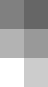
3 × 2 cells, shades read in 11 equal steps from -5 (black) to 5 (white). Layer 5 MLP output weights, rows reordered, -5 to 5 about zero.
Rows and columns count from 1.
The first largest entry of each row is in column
1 1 1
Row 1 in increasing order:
-1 0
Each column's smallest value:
0 -1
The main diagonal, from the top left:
0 1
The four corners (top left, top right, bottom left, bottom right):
0 -1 5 3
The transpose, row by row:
0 2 5 / -1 1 3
